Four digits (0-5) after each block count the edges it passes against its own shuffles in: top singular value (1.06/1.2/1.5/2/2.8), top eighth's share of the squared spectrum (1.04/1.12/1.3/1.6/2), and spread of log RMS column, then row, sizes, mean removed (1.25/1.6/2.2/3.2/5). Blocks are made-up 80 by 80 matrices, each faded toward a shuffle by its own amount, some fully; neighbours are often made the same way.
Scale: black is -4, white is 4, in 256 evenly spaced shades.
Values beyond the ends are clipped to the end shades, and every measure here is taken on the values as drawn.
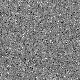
0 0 0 0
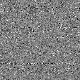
1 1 0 2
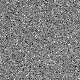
0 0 0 1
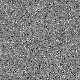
0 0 0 0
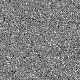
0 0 0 1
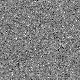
0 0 0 0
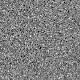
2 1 0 0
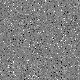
2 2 1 0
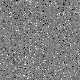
2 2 1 0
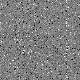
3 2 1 0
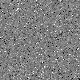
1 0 0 0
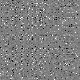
4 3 2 2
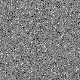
2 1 0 0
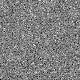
0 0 0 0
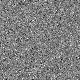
0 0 0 0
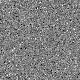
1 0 0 0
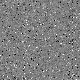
1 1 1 0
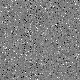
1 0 1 0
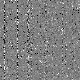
3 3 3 0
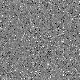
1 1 1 0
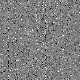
2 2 2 0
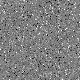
0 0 1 0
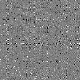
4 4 2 2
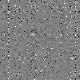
4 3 2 1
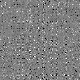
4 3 2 2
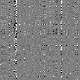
4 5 3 2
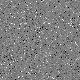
1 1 0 0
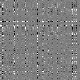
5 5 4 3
